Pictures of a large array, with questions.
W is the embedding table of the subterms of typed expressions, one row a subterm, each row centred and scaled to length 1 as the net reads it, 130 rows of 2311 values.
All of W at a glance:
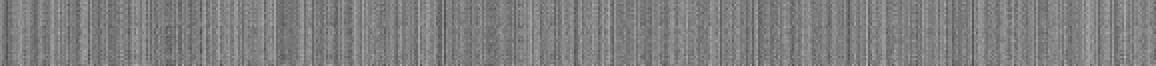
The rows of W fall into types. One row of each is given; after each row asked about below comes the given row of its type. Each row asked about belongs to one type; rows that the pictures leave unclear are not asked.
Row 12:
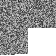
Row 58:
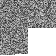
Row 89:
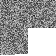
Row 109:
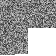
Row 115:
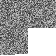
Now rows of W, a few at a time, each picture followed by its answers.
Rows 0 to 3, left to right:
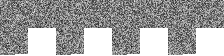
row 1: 12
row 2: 109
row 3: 89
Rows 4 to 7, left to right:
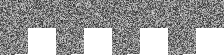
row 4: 12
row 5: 58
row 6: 12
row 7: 109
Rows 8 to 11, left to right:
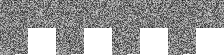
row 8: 58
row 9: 89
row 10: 109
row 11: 58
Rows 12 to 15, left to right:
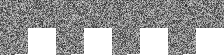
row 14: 115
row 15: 58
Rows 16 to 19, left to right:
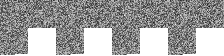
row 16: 12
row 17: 89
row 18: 109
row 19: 115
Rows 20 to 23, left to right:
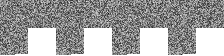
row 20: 109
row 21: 58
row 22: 109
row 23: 89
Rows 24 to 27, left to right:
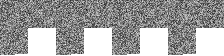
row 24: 115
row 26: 115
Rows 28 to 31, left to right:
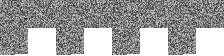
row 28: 58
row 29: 109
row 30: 12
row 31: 109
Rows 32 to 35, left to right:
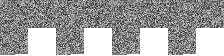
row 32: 58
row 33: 89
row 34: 109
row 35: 12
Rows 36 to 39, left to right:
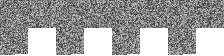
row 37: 109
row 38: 12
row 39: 89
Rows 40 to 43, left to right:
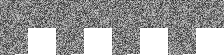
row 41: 115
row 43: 89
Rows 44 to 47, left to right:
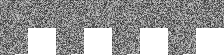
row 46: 109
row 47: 12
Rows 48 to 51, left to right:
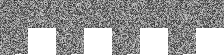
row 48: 58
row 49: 12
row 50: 12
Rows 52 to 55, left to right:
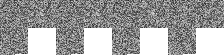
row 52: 58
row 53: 58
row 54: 58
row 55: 89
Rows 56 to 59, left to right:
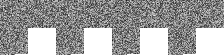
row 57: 109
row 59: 115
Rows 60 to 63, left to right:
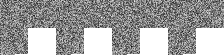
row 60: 89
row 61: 109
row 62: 109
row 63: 115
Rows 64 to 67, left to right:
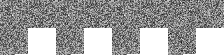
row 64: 109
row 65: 109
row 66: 109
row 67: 115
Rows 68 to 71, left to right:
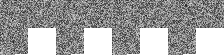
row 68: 89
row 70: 89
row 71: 58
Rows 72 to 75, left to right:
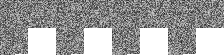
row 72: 115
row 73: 12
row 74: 58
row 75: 89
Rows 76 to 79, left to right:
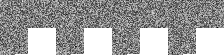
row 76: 109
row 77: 89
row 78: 12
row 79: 115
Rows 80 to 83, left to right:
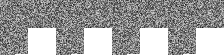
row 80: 109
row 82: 12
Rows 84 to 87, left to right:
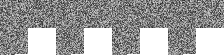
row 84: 12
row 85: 115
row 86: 109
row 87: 58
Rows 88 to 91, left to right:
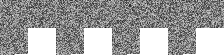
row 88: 89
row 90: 58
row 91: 12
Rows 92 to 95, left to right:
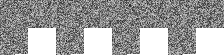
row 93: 89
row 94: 58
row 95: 89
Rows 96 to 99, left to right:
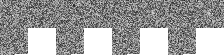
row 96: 89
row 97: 58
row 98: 12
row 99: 58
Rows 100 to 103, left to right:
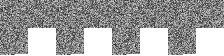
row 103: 115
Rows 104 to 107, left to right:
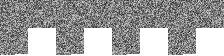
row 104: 12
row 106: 89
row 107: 115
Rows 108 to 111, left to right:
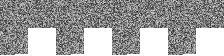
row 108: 12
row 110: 12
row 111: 109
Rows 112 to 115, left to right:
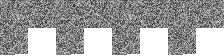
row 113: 58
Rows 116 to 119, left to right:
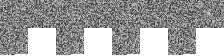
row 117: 109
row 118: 12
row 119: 58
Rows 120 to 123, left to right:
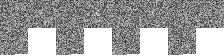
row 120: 12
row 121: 58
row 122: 89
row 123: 115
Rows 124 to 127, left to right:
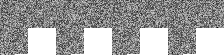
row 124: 89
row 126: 12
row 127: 115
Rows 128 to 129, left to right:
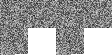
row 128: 89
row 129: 89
